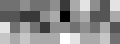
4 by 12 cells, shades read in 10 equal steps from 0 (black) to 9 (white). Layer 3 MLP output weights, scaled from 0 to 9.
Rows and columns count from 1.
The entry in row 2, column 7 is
0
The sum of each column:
22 17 20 16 17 22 16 23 25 18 19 21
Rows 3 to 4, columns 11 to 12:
6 3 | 7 4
